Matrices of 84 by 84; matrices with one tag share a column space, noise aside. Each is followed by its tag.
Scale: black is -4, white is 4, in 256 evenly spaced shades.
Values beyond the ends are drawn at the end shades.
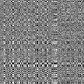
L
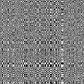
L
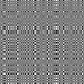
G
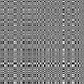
L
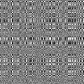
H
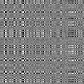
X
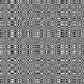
X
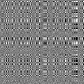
H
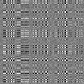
X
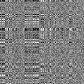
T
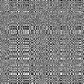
G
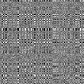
T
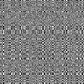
G
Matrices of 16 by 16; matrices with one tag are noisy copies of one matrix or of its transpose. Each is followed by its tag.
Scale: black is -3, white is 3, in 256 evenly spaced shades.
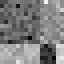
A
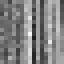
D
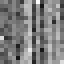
D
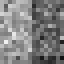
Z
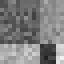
A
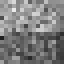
Z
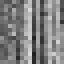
D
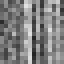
D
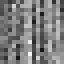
D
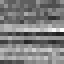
D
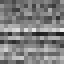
D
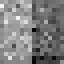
Z
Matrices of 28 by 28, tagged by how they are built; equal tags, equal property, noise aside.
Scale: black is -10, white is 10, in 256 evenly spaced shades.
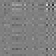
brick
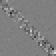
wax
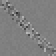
wax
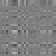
brick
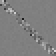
wax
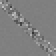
wax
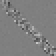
wax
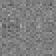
brick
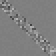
wax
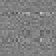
brick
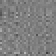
brick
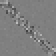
wax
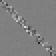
wax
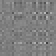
brick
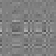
brick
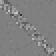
wax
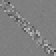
wax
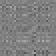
brick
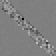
wax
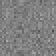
brick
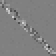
wax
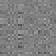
brick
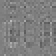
brick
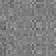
brick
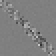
wax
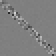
wax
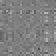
brick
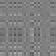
brick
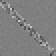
wax
